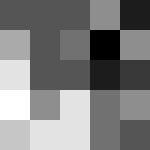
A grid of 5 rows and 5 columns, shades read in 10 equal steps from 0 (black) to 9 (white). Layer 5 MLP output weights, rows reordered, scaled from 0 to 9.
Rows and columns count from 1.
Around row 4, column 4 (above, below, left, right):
1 4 8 5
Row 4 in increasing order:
4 5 5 8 9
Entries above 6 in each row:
0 0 1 2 3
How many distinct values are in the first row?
3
